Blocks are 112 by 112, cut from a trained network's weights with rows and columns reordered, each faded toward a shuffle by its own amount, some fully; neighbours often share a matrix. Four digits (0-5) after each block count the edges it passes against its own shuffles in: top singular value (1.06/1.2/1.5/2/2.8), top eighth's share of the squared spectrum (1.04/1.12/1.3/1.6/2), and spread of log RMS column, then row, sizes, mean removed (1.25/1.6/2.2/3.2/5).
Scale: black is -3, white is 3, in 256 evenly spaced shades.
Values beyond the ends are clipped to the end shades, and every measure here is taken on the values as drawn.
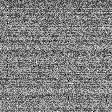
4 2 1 0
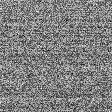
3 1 0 0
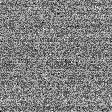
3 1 0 0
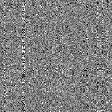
4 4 3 2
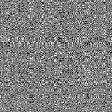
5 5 2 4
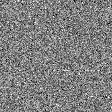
1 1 0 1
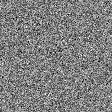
0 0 0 0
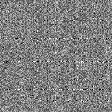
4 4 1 3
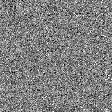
3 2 0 1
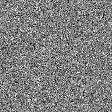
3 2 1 1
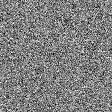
2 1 0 0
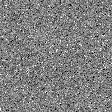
0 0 0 0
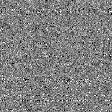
2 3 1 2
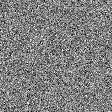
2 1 0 0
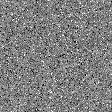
0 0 0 0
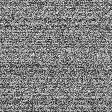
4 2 0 0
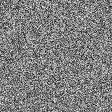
0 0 0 0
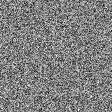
0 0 0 0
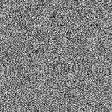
4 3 0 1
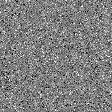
2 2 0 1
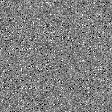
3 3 1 2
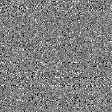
3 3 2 3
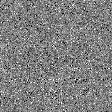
2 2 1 2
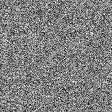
2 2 0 0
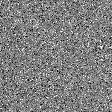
1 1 0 0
